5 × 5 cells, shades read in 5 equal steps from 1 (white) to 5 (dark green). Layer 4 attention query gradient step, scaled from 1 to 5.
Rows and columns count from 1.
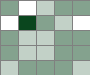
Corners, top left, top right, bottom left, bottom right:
3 3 2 2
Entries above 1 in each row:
4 3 5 5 5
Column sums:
12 13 12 14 12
